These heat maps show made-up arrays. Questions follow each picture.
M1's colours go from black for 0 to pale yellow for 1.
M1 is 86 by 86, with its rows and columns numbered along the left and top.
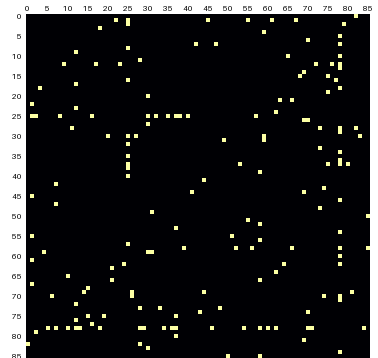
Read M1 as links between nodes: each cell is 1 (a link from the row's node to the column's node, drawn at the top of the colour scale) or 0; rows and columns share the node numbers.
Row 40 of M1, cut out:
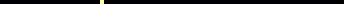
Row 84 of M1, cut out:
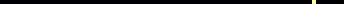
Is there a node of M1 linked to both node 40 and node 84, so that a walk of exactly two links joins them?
no
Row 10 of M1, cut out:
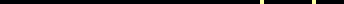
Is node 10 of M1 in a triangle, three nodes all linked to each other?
no
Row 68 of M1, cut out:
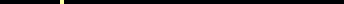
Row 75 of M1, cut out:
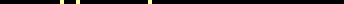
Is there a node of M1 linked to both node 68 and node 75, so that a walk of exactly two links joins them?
yes
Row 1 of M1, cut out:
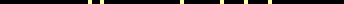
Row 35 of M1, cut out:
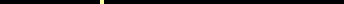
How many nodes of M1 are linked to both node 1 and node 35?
1
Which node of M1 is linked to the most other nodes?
node 78
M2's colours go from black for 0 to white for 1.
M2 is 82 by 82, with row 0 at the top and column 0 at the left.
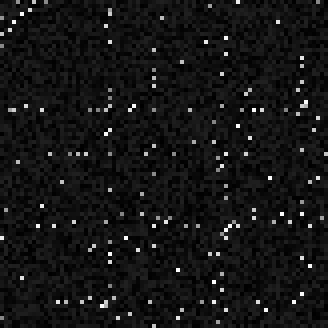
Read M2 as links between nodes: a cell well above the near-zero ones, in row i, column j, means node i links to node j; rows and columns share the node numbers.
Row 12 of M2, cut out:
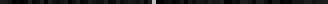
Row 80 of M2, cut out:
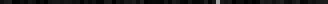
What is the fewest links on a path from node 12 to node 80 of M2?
5
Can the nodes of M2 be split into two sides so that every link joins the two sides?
yes
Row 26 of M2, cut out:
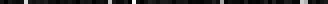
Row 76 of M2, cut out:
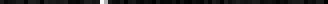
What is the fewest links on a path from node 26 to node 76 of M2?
1
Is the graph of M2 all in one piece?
yes
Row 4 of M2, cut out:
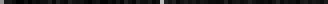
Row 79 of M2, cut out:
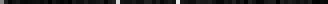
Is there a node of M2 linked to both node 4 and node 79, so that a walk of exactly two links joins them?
yes
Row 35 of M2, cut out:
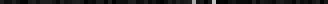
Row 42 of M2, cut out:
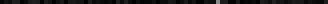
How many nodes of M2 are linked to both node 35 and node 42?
0
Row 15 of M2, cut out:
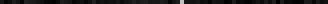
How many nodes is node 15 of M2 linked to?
1
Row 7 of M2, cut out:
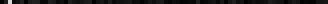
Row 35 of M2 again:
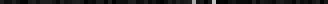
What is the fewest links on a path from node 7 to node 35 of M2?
6
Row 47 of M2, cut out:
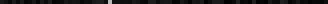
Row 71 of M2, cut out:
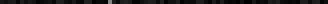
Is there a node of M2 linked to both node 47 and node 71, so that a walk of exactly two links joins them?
yes
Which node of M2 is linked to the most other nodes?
node 27
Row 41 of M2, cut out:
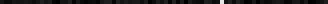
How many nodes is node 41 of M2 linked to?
1
